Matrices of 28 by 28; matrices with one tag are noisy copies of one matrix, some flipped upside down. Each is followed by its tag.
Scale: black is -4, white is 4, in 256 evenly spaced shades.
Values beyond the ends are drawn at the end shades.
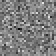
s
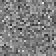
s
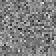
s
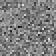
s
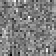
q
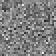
s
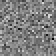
s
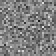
s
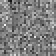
q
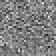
s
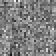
q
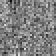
q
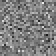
s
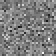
s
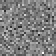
s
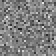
s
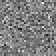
s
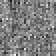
q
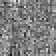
q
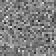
s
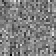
q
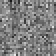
q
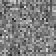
q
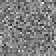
s
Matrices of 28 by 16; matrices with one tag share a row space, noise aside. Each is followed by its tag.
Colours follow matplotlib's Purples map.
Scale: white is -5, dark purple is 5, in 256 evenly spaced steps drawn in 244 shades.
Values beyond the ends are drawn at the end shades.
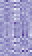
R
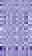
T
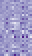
R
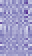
T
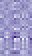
R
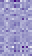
R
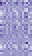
T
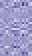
R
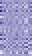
T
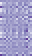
T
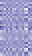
T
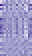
T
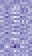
R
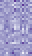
R
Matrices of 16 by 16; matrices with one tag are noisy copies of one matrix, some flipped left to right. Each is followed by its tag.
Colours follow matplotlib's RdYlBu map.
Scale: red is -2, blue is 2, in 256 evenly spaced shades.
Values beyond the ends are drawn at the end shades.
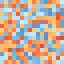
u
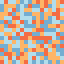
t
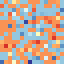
u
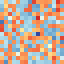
t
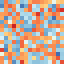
t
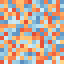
t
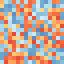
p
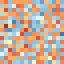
t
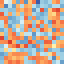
p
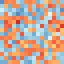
u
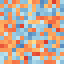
u
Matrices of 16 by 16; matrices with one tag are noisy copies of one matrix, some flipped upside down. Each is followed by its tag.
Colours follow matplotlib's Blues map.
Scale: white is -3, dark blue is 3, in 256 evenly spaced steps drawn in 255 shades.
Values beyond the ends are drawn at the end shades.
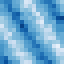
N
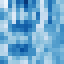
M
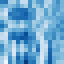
M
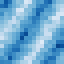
N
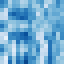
M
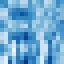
M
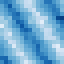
N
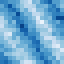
N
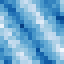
N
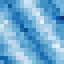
N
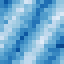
N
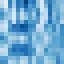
M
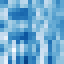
M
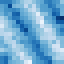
N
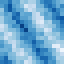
N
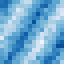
N
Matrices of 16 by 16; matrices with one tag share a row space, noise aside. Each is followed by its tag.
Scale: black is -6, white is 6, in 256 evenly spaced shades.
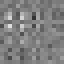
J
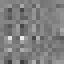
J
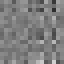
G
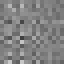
J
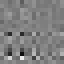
J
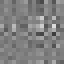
G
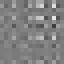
G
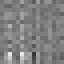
J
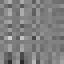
J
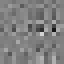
G
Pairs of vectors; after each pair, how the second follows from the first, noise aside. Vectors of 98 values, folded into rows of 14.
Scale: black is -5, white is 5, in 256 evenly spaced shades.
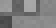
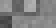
copied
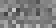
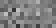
negated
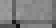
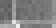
negated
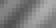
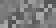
sign-scrambled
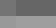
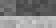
scaled up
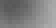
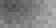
copied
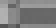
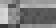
scaled up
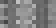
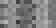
negated
